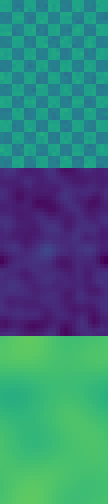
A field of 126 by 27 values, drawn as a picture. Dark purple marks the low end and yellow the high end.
It is made of 3 by 1 panels. Panel 1,1: middling, checkered. Panel 2,1: very low, blotchy, faint in contrast. Panel 3,1: high, smooth, faint in contrast.
